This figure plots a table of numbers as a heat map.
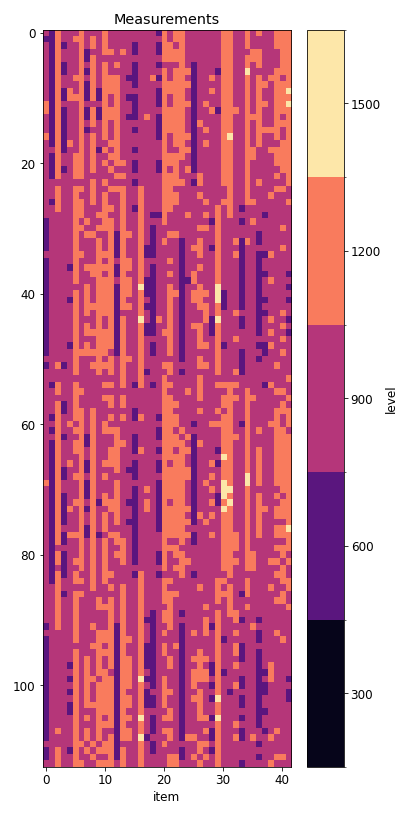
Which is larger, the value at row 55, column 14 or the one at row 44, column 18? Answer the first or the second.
the first
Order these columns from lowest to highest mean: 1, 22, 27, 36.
1, 36, 27, 22
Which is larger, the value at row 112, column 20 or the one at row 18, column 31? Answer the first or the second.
the second
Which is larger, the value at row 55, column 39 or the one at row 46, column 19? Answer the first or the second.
the first
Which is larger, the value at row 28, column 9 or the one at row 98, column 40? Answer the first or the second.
the first
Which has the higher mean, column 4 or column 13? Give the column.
13
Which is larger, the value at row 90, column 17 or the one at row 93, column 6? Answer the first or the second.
the second
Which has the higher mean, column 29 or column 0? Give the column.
29
